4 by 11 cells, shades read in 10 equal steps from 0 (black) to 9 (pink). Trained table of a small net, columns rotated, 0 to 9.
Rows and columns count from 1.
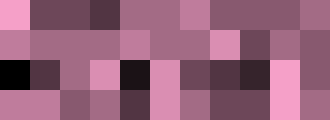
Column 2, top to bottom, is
4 6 3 7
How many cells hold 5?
6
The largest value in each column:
9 7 6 8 7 8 7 8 5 9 6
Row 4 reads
7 7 5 6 3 8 6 4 4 9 6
